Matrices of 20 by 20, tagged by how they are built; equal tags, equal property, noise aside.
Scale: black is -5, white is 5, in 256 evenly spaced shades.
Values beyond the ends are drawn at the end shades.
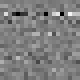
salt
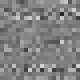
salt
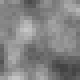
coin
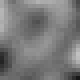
coin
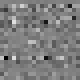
salt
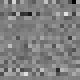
salt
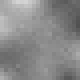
coin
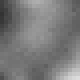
coin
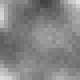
coin
